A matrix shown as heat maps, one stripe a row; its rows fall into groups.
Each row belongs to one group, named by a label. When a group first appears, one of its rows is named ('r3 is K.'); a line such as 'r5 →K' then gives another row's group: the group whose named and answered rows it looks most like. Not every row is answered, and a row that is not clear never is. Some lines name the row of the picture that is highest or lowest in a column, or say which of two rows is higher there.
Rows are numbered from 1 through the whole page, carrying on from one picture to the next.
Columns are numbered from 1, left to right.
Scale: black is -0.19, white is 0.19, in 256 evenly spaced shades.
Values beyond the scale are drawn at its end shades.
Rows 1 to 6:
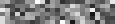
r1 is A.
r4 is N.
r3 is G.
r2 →N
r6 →G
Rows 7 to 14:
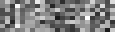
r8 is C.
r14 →A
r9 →A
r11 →A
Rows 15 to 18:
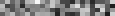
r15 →A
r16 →N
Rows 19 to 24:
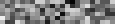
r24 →C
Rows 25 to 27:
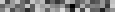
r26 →A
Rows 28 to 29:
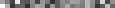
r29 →G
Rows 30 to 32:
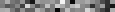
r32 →G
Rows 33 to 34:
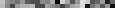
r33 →G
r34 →N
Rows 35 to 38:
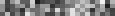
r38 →N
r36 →C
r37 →N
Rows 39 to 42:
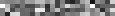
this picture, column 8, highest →41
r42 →C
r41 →A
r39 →A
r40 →G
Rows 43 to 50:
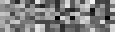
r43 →G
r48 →C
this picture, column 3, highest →48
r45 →A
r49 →A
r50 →A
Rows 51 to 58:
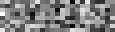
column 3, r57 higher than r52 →No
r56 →C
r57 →A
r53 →G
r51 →G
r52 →C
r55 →A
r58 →N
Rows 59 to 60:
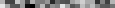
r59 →C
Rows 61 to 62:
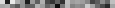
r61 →C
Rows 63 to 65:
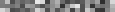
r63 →A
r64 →N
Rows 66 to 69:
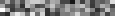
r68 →G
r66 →A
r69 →C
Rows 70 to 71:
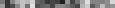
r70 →C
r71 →C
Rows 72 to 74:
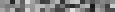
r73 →A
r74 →N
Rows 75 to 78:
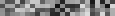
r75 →N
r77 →C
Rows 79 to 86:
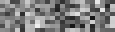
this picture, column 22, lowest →80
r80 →A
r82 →N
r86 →N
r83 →A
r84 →A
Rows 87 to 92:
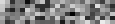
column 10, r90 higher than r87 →Yes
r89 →N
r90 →A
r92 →C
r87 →G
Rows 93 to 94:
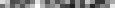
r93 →G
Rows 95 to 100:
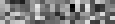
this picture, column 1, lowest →99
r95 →N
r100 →C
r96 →G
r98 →C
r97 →G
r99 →A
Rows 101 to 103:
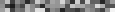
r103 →A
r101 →G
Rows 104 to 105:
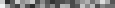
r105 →G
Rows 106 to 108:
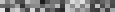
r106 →N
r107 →N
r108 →C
